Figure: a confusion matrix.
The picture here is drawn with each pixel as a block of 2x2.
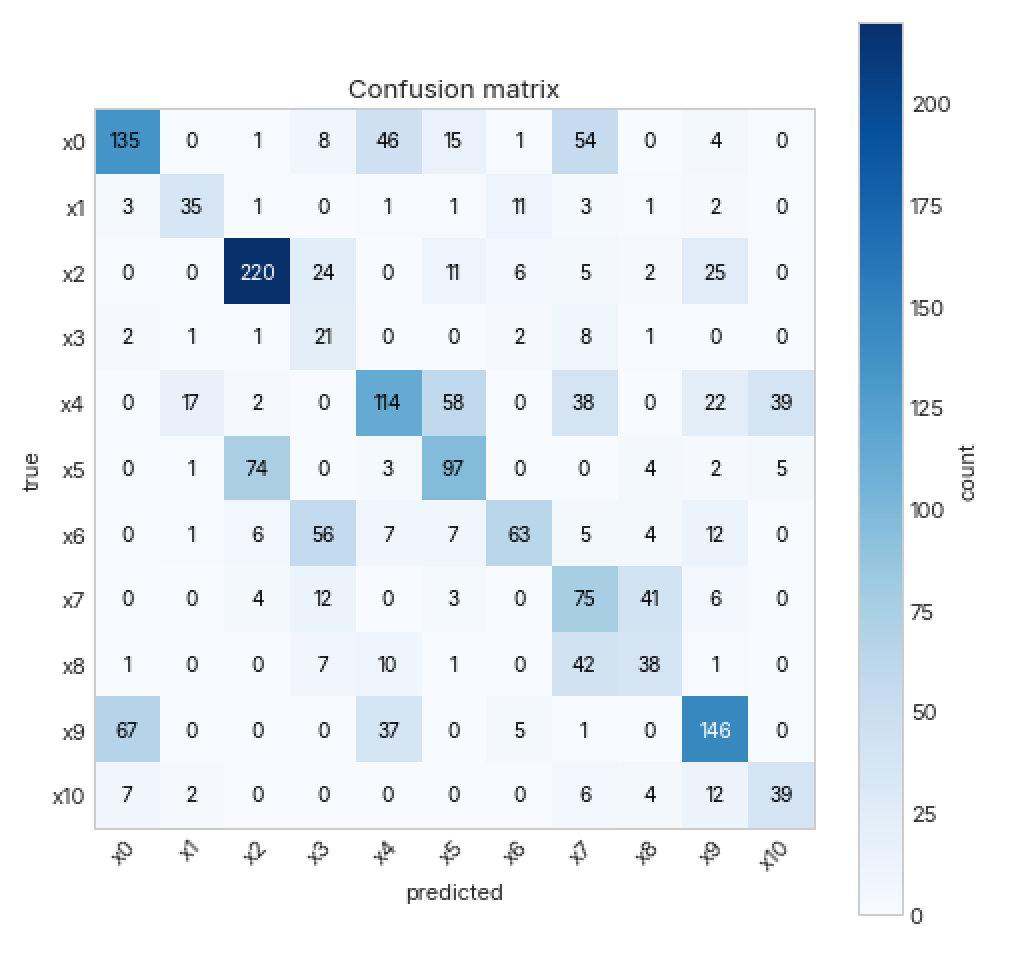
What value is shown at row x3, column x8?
1
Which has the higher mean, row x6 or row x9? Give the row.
x9
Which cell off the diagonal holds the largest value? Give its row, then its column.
x5, x2
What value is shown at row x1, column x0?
3
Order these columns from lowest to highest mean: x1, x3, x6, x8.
x1, x6, x8, x3
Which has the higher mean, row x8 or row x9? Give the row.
x9
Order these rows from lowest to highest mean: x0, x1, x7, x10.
x1, x10, x7, x0
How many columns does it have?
11
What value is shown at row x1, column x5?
1
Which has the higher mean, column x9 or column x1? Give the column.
x9
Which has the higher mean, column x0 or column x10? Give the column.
x0
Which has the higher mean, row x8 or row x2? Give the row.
x2
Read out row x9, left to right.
67 0 0 0 37 0 5 1 0 146 0
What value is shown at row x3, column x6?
2
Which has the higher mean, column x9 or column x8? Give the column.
x9
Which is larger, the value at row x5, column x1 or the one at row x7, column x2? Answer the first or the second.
the second
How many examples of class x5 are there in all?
186
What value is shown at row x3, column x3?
21
